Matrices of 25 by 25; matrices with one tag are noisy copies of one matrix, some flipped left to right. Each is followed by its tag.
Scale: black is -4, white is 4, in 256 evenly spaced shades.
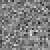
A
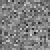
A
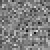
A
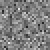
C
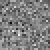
A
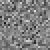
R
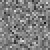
R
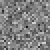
C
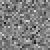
R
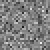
C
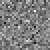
R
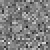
C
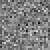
A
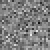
A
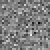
A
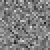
R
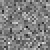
C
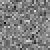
R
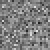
A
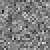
C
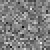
C
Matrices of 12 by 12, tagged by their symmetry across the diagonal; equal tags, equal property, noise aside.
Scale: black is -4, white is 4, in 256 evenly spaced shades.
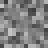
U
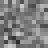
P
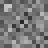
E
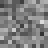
P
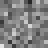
P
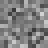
E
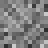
E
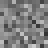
U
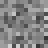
E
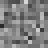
U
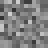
U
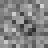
E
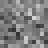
U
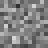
P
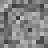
E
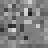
U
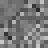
E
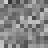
P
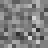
U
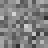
E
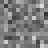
P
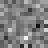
U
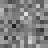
U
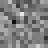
U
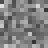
P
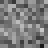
P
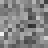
P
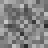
E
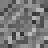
E
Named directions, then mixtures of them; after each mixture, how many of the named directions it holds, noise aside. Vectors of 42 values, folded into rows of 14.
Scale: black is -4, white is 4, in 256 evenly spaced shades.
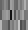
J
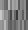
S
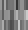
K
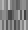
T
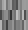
three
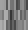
three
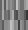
one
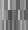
two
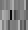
two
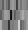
two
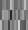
one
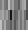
three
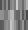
two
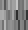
two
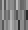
one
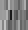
three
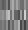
three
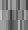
two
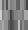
two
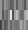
three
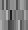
three
